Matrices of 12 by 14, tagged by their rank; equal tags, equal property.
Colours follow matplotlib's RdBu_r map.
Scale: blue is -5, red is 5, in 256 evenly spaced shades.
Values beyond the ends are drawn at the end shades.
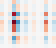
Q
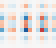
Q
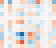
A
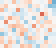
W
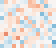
W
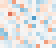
W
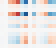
Q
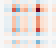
Q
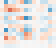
A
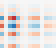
Q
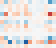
A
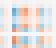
Q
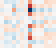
A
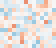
W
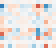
A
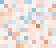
W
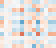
A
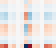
Q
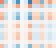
Q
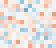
W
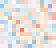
W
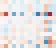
A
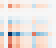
Q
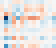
A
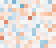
W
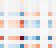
Q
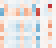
A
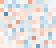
W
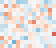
W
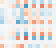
A
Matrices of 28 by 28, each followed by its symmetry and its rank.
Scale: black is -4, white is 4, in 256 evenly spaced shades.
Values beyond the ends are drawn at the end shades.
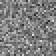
neither, full rank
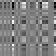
neither, rank one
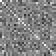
symmetric, rank five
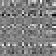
neither, rank three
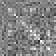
symmetric, rank five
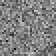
neither, full rank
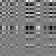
neither, rank one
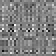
neither, rank three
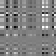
neither, rank one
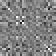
symmetric, rank five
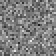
neither, full rank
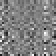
neither, rank three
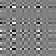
neither, rank one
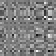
neither, rank three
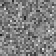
neither, full rank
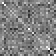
symmetric, rank five
